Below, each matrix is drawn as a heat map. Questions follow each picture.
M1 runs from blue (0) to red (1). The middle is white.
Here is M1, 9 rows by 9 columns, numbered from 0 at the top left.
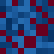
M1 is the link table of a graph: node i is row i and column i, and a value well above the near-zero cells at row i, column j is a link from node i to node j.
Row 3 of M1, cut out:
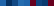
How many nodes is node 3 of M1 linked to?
2
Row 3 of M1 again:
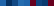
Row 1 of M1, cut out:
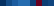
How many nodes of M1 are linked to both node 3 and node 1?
0
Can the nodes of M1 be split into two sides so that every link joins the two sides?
yes
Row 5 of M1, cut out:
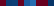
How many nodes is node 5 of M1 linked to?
4
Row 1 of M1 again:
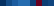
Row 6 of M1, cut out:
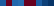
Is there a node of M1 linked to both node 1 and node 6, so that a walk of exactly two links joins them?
no
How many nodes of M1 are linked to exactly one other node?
1
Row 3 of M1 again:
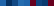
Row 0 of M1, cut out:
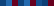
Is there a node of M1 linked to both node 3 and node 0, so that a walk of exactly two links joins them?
yes
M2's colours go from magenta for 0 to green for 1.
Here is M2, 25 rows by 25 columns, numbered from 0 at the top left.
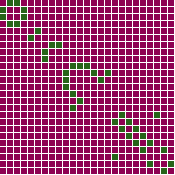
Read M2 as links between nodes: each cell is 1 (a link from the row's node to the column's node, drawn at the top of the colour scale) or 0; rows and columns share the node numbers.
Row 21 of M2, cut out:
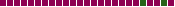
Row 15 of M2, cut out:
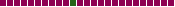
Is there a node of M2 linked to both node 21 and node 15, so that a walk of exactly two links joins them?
no
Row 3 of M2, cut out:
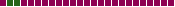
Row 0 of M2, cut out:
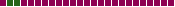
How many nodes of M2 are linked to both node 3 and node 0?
2
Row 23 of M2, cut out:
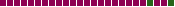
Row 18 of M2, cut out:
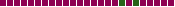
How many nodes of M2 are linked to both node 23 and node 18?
0
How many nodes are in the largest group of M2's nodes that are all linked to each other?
2
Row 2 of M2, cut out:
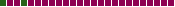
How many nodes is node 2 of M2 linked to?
2
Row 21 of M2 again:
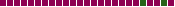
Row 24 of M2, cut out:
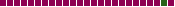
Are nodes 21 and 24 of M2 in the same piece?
yes
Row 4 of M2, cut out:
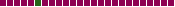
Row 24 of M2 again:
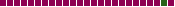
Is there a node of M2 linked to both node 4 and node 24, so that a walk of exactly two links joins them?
no
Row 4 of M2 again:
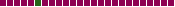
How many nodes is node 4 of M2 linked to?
1
